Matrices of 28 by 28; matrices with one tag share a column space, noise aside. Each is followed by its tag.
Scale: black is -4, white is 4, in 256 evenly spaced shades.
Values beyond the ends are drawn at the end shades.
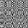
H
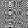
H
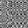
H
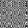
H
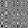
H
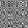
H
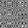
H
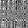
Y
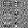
H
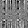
Y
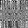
Y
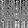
Y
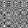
H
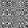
H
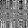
Y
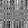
Y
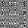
H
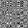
H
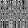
Y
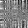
Y
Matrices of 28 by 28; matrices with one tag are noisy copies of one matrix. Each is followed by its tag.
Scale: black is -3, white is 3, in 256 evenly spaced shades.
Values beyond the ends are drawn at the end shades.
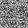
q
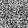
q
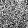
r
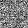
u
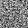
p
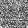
q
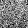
r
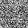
q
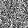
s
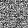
u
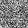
q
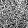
r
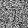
p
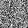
s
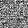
u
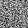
p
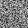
p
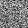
p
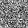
q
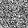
q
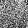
r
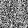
s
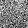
r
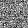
u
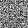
u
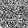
q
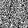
s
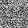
q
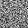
p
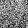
r
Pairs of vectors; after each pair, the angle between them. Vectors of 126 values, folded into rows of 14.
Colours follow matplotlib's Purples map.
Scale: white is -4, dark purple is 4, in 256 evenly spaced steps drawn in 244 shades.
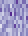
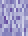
partly opposed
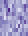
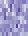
nearly opposite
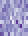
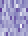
partly opposed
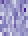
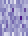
orthogonal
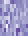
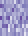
partly opposed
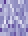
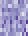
partly opposed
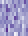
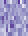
partly aligned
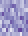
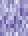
orthogonal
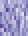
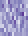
nearly opposite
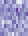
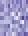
orthogonal
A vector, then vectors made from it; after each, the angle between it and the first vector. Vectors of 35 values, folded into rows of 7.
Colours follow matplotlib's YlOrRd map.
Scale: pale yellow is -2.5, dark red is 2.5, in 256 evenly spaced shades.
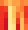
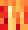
nearly parallel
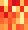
orthogonal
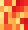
orthogonal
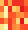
partly opposed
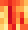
nearly opposite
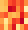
partly opposed
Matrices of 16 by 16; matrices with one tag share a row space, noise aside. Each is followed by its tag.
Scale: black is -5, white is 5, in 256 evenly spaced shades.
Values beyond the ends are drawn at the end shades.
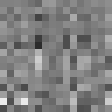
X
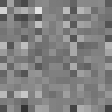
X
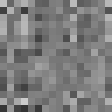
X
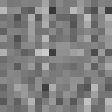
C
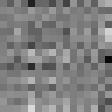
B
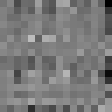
B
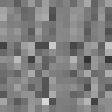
C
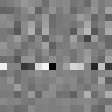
C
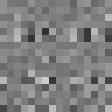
C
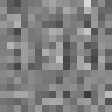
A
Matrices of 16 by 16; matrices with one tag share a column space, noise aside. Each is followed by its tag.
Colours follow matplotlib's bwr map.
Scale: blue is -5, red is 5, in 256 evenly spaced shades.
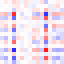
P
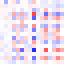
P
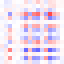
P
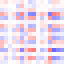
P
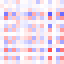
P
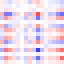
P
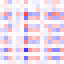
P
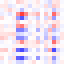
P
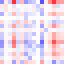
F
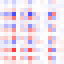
P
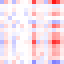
F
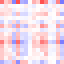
F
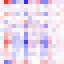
F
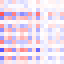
P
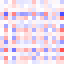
P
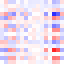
P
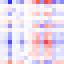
F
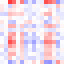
F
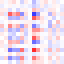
P
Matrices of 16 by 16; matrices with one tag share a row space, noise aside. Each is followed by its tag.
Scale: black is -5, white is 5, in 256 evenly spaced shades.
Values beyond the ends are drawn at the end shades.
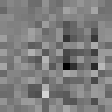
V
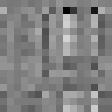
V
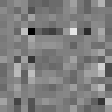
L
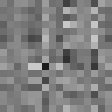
V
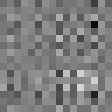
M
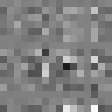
V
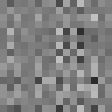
M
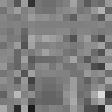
L
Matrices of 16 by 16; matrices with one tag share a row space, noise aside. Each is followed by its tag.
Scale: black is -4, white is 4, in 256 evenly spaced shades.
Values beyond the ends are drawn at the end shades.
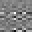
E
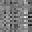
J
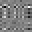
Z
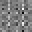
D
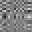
Z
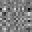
Z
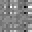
J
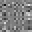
Z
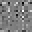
D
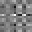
E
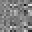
J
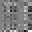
J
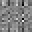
D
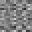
E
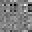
J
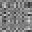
Z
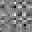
E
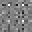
D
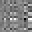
J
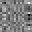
Z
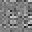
J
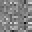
J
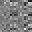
J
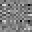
Z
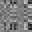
J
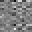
E
